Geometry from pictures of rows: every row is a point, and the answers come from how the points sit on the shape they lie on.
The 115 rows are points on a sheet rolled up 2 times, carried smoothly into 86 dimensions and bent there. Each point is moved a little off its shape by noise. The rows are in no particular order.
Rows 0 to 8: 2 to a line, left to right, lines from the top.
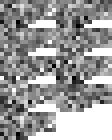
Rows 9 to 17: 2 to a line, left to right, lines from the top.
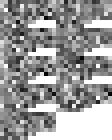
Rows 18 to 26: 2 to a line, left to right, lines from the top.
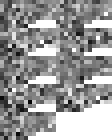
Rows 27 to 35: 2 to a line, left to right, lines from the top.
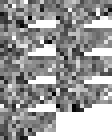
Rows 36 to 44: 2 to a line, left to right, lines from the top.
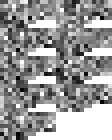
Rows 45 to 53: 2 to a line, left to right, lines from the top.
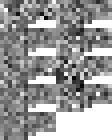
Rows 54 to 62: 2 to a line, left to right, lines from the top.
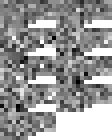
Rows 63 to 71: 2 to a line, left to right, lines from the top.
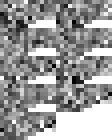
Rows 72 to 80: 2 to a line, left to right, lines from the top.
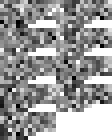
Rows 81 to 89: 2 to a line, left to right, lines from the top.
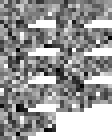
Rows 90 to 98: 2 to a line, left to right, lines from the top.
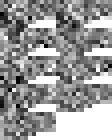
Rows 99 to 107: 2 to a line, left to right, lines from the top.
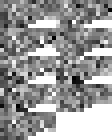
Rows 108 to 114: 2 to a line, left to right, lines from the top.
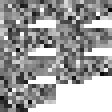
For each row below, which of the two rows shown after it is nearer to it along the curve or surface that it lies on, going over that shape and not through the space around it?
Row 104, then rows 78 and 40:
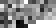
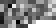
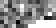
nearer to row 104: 78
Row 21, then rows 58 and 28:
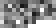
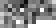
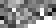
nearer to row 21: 58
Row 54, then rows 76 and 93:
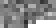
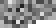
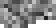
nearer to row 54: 76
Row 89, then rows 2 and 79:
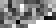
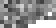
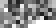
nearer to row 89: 79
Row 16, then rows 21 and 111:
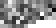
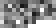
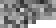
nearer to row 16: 21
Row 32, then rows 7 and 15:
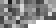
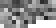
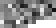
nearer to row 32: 7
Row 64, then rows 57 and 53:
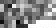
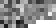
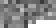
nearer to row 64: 57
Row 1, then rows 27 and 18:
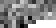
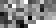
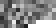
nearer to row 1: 18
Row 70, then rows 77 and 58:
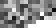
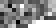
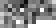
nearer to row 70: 58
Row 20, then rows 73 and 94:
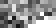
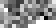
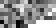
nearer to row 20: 94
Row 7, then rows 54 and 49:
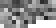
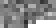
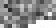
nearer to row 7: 49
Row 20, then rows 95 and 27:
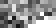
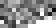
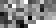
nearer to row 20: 27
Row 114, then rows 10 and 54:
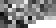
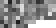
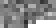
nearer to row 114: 10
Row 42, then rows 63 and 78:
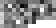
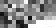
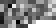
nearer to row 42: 63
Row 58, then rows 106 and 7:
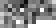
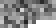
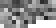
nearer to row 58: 7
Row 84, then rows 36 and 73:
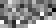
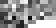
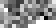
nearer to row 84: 36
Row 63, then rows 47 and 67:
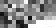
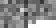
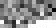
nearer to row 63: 67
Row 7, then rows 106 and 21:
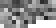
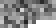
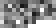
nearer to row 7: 21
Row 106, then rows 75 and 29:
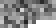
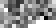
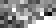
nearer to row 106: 29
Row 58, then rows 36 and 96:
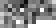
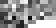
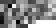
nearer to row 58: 36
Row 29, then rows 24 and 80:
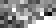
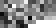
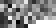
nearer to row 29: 24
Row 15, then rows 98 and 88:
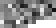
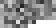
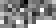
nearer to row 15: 88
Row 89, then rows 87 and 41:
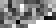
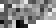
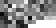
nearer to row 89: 87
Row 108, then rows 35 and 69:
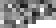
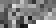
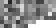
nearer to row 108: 69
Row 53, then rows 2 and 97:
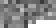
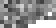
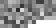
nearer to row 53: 97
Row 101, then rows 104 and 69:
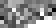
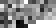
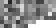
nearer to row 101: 104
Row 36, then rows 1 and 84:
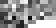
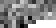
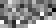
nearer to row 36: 84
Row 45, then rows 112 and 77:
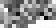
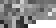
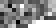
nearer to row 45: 77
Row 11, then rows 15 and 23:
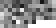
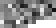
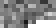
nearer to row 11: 15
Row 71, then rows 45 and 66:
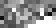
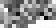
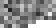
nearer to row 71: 66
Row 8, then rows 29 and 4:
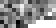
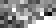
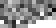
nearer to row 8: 29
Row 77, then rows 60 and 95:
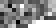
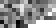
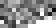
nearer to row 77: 60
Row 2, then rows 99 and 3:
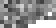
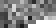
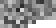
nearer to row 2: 99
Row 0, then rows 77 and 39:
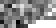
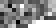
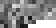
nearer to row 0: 77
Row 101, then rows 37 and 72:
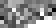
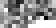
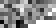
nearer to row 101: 72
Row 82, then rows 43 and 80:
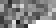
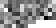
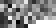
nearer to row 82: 80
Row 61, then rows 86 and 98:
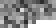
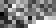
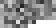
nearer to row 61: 98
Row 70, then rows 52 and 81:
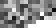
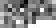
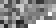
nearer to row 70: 52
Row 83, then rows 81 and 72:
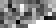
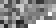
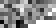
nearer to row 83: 72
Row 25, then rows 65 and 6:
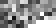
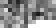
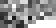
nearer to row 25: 6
